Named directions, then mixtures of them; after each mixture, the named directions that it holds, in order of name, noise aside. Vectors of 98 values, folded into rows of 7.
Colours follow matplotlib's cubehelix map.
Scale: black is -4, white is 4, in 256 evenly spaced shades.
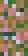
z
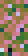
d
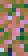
d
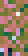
d, z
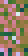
d, z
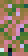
d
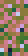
d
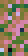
d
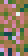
d, z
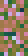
z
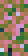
d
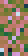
d, z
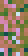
d, z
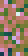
d, z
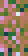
d, z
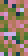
z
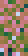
d, z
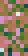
d, z
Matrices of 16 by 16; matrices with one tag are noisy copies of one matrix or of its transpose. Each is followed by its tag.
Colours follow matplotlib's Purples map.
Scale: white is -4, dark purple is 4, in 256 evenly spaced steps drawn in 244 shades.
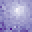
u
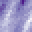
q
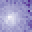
u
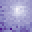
u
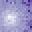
u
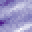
q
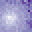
u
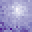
u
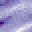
q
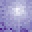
u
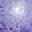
u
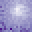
u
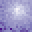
u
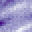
q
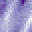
q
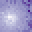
u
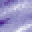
q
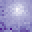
u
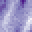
q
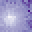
u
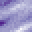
q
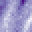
q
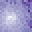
u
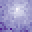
u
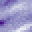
q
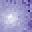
u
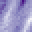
q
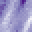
q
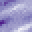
q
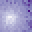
u
